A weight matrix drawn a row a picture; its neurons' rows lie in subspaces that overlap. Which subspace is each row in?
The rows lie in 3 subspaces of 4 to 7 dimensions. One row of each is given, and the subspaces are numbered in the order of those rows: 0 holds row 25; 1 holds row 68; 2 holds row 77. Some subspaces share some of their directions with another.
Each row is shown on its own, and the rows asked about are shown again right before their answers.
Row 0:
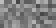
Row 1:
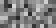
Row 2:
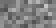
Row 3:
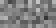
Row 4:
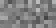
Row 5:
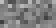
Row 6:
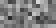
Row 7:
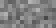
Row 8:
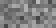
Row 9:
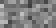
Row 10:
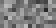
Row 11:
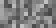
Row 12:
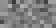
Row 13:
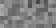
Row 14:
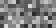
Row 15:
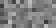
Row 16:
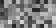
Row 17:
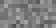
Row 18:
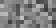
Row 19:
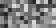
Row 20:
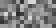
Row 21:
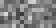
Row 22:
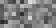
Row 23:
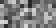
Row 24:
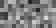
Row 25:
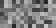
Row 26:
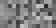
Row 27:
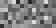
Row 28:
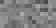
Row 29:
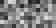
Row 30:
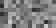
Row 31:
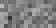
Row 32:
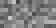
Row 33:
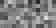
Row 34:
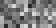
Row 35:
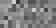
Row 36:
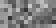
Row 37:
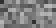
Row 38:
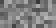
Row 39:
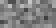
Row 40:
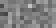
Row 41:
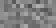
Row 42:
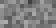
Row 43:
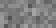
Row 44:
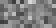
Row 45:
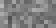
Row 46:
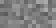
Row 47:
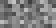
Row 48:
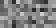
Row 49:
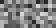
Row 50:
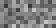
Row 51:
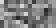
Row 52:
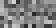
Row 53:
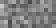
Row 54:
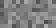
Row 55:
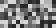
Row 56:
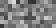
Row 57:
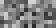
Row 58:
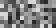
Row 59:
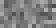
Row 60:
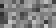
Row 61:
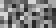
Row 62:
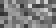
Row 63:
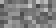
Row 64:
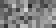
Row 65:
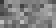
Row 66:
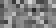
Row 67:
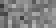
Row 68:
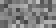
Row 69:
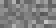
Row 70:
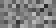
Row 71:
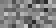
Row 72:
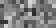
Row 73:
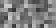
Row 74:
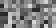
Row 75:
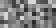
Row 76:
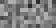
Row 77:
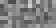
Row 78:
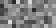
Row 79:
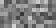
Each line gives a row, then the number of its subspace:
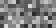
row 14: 1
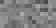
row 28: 2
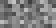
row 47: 0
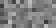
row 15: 2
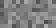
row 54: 2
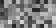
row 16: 0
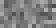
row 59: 0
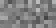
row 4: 2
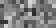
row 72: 1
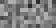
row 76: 2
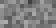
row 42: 1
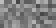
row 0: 0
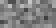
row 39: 0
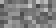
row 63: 2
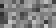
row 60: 2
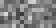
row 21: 2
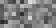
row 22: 2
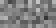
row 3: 2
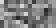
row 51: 0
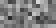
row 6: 1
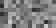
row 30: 2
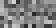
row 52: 1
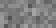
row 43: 1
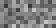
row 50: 1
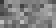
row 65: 0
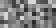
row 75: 1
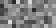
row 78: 0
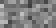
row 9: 2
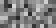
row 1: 0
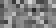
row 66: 1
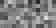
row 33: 2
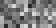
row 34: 1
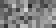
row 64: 1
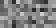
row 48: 2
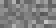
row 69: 1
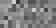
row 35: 0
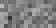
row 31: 1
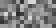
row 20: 2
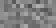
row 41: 0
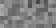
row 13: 0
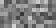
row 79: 2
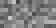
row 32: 1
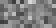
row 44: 2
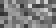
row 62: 0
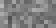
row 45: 1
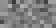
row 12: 0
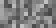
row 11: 0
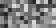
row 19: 1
